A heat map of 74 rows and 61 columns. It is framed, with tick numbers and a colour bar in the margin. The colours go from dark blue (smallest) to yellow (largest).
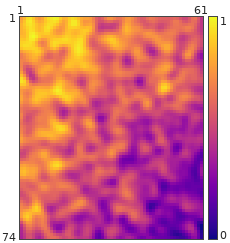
Lone odd cells: none. Grain: blotchy. Slope: up to the top left. Stripes: none. Ninth with the highest average: top left. Ninth with the lowest average: bottom right. Mirror symmetry: none.
